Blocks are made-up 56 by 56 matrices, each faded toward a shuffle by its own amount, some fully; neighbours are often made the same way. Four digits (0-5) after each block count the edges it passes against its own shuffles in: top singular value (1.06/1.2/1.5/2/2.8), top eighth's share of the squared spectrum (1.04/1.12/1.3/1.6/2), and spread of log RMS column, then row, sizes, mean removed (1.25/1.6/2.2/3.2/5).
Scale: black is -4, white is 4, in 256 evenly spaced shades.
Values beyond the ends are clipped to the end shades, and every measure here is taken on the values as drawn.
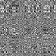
4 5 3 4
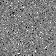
0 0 0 0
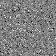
1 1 0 1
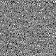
3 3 1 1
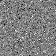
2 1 0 0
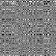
4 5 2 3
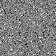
2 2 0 1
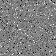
1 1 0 0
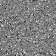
1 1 0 1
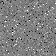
0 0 0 0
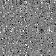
3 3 2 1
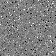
1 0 0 0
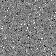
0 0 0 0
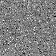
0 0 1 0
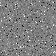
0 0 0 0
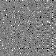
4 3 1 1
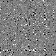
3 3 2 2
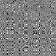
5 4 3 3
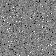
0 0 0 0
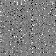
3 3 2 1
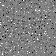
0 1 0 0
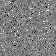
2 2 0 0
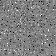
2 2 0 0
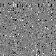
3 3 2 1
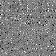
3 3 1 1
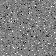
1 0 0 0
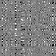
4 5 3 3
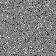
1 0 0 0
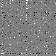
3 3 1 1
